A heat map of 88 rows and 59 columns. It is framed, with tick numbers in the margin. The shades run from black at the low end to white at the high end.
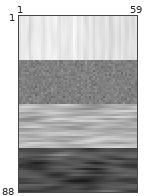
It is made of 4 by 1 panels. Panel 1,1: very high, streaked downward, faint in contrast. Panel 2,1: middling, fine-grained, faint in contrast. Panel 3,1: high, streaked across. Panel 4,1: low, streaked across.
